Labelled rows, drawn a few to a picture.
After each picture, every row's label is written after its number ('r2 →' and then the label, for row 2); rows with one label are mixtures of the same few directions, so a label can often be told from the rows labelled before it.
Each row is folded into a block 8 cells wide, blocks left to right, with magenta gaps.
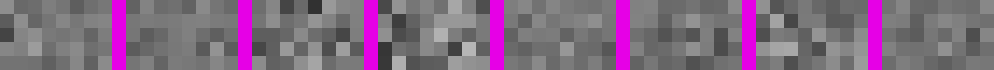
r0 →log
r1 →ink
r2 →ink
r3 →ink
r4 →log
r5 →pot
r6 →log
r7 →pot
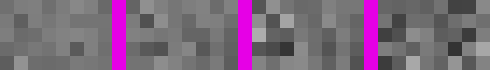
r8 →ink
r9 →log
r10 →log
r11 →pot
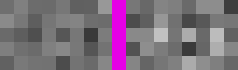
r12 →pot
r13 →pot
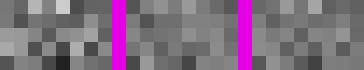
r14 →ink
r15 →ink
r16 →ink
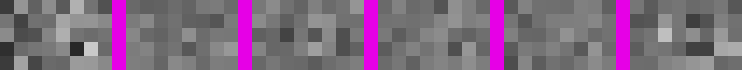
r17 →ink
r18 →log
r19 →pot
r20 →ink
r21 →ink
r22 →pot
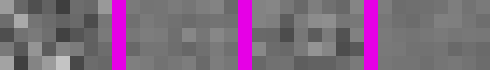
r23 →ink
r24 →pot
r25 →pot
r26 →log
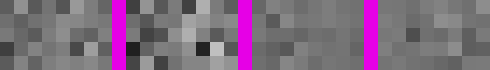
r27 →ink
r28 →ink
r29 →log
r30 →pot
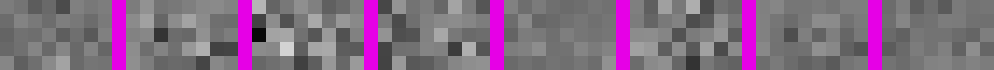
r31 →ink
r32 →pot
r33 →log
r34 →ink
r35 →log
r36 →ink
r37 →pot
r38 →ink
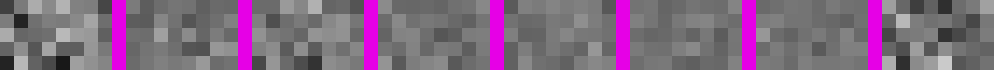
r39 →ink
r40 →pot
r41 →ink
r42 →ink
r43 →ink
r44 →pot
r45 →log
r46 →ink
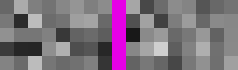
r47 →log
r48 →log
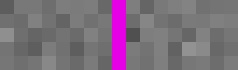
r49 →log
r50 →log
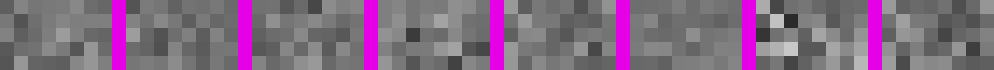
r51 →ink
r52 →log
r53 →ink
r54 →pot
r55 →ink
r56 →log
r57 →log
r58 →ink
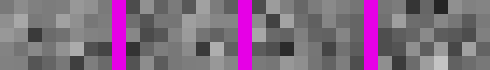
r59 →pot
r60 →ink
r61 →log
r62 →ink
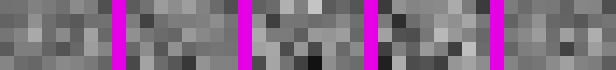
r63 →pot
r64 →ink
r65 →ink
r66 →ink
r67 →pot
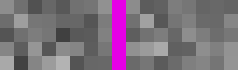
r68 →ink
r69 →log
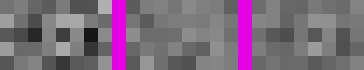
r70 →pot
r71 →ink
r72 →pot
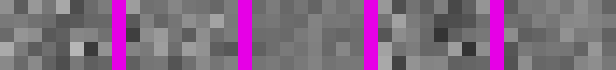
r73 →ink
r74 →log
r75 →ink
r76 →ink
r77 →ink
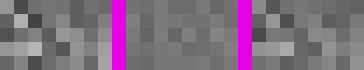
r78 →log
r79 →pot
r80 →log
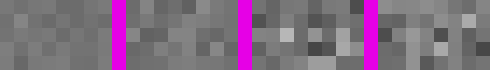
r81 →ink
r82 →ink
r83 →pot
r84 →log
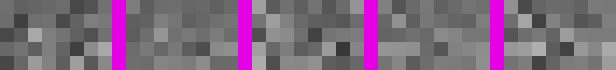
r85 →pot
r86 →pot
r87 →ink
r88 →log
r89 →log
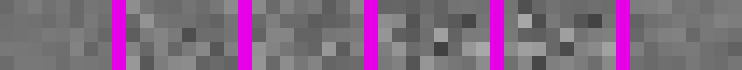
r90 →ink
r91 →ink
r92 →ink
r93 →log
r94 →log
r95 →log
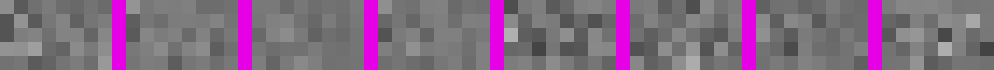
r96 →log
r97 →log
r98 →ink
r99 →log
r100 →log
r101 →ink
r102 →log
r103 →log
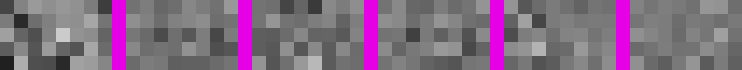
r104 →ink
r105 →pot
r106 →ink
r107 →pot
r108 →log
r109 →pot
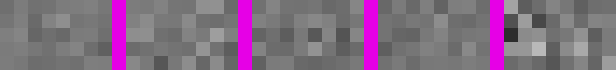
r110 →pot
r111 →pot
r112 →pot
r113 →ink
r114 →log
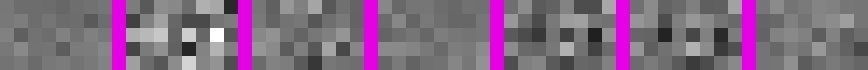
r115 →log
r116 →pot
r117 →ink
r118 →log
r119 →pot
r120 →pot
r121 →log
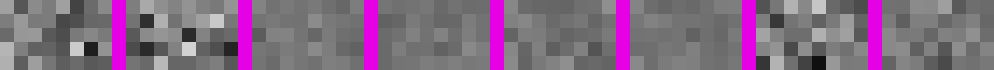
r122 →ink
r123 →log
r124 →log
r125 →pot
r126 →ink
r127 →ink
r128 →ink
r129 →ink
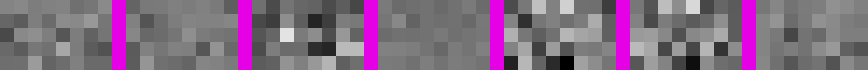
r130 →log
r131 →ink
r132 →pot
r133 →log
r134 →ink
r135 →ink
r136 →pot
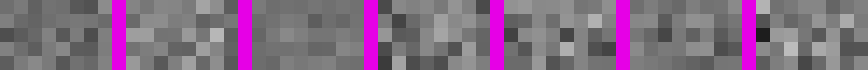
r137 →pot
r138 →pot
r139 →pot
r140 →ink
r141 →log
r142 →pot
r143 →log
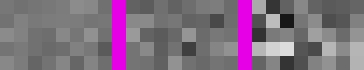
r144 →pot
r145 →log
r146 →log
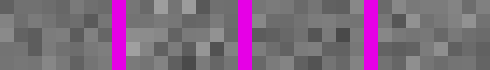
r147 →log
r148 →ink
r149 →pot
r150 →log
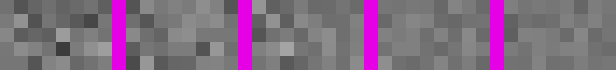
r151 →log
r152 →ink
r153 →log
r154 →pot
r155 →log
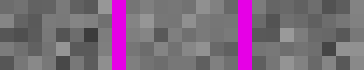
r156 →pot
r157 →pot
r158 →pot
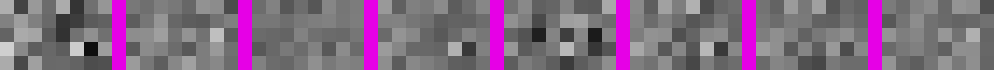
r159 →ink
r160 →pot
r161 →ink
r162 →ink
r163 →pot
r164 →ink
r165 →ink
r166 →pot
